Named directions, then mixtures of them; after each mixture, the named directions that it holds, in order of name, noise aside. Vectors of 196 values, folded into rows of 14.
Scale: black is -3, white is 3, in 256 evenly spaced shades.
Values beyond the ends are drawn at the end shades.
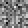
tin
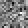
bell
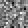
bell, tin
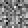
tin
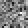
bell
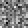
tin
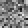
bell, tin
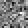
bell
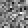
bell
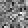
bell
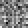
tin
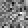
bell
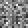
tin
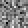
bell, tin
